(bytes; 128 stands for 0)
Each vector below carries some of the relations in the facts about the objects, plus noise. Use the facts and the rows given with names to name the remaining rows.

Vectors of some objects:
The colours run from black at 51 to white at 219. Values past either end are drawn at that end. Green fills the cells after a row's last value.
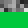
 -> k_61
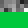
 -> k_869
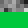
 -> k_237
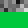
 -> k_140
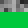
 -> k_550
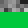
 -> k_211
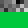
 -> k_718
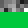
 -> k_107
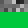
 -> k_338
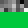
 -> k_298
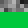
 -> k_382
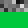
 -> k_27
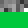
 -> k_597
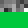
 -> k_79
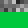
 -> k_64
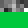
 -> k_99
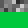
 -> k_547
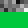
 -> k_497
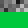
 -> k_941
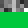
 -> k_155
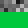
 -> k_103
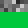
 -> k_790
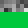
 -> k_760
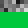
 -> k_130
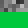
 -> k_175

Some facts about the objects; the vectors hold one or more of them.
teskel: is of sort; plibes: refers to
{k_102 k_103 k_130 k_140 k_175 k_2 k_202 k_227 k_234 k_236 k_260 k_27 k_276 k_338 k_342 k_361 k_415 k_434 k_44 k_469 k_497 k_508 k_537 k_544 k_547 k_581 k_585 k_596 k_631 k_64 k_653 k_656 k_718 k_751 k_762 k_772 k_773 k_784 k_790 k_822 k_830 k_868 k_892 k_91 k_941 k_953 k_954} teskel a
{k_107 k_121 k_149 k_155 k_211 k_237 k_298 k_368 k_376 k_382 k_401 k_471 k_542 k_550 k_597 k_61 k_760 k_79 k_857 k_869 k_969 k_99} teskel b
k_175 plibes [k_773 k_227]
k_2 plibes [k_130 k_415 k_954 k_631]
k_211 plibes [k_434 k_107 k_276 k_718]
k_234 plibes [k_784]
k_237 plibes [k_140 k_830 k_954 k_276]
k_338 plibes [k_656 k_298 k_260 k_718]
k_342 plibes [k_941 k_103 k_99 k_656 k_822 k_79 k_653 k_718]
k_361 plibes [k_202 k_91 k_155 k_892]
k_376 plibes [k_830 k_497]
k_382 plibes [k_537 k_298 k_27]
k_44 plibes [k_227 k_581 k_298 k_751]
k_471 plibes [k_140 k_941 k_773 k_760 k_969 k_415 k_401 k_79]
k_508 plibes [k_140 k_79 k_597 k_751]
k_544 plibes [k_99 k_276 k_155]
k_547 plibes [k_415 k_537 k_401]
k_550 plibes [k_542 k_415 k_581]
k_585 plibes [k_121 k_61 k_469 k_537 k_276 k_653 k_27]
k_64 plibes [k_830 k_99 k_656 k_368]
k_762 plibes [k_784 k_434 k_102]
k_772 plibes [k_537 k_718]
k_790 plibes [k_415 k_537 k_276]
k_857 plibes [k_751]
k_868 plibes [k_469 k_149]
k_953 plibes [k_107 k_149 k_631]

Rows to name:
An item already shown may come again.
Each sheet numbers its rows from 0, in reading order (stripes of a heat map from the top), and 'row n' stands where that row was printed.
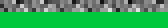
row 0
k_469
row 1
k_2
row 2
k_773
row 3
k_140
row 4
k_954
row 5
k_44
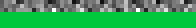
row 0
k_175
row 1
k_107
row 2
k_751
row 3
k_941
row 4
k_155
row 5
k_954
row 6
k_772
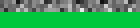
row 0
k_941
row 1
k_175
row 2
k_542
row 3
k_227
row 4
k_342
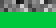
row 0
k_581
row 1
k_544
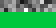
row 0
k_149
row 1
k_868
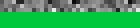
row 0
k_44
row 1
k_857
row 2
k_260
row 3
k_471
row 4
k_631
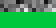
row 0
k_434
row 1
k_140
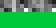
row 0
k_155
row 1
k_376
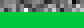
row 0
k_597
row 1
k_234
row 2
k_415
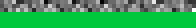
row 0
k_953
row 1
k_415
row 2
k_653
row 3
k_537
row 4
k_508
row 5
k_361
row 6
k_368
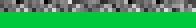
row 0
k_718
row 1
k_656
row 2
k_585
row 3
k_762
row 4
k_276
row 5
k_656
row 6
k_401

